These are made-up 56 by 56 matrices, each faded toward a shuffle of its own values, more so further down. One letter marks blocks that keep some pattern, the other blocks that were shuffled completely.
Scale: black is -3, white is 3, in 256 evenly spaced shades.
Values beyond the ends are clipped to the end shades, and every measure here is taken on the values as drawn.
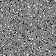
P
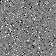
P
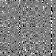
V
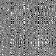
V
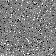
P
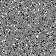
P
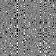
V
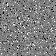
P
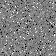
P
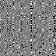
V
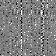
V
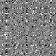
V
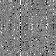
V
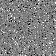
P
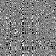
V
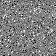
P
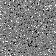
P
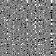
V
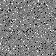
P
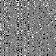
V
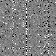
V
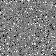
P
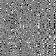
V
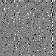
V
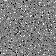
P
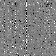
V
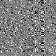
V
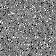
P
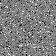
P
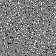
P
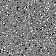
P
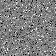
P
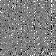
V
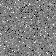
P
